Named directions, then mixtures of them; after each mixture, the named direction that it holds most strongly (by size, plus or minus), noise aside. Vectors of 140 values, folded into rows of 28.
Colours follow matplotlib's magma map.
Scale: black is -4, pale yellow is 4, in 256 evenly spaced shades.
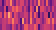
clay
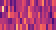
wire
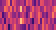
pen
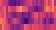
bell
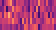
clay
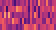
clay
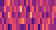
pen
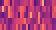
wire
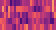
bell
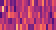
wire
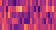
bell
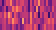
clay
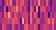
clay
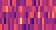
pen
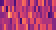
wire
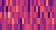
clay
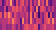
clay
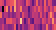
wire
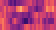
bell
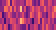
pen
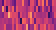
wire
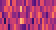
pen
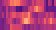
bell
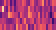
wire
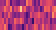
pen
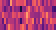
pen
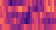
bell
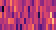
wire
